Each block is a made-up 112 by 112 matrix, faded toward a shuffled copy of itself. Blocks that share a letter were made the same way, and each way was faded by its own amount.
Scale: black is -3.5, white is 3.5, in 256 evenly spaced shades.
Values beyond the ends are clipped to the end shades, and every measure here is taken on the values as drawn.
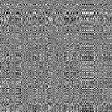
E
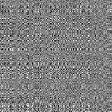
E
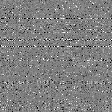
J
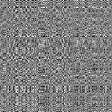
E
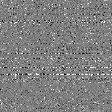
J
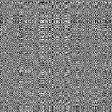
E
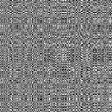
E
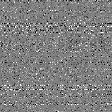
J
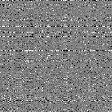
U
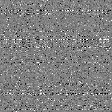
J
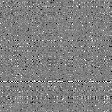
U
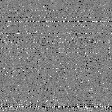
J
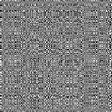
E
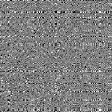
U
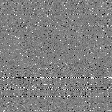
J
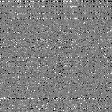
J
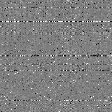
U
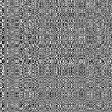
E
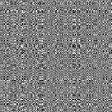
E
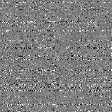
J
